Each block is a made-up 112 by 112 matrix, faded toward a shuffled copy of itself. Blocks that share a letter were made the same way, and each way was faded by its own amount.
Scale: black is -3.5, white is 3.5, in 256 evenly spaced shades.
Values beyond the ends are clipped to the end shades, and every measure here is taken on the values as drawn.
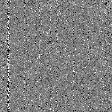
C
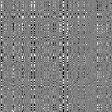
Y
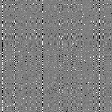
Y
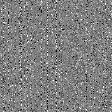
C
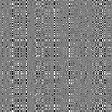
Y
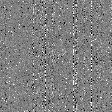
C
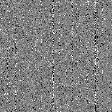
C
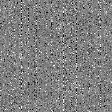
C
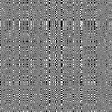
Y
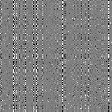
Y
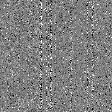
C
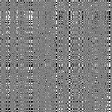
Y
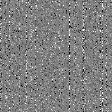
C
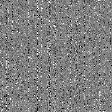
C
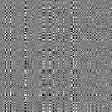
Y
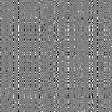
Y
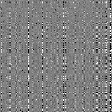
Y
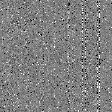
C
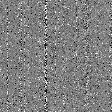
C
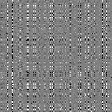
Y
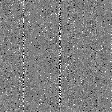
C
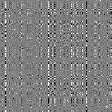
Y
